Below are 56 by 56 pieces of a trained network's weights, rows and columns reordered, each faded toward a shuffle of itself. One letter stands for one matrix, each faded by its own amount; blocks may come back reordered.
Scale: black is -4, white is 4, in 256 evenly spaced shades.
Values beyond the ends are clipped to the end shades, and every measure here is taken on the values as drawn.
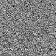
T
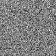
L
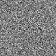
T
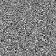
T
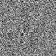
T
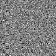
L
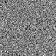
T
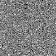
L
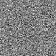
T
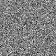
L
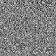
T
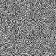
T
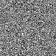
L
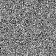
L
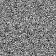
L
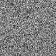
T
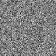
T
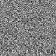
T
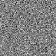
T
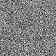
L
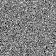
L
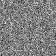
L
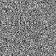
T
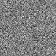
T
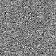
T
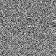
T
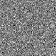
L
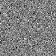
L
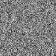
T
